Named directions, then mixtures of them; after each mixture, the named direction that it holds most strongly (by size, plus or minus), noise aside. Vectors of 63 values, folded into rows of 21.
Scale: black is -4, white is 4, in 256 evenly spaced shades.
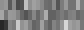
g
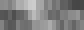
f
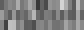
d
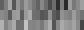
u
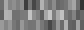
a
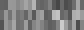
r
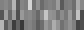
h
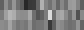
a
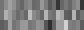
a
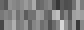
r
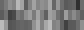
g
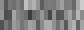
a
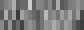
h
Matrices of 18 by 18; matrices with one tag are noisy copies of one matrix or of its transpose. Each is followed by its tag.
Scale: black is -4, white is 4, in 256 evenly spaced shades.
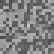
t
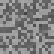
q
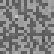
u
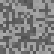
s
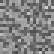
u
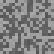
q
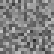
u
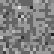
s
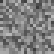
u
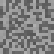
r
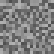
r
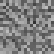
u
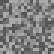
t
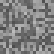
s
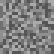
r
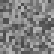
t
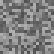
s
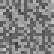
u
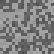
t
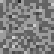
r
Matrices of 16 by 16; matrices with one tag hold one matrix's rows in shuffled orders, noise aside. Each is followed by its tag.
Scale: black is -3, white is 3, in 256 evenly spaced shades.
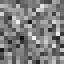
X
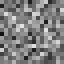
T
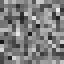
X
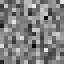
T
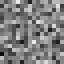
X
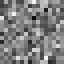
T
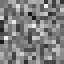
T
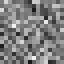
T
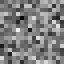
X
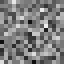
T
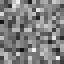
X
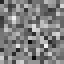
T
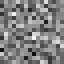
T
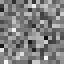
T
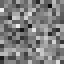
X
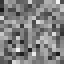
X
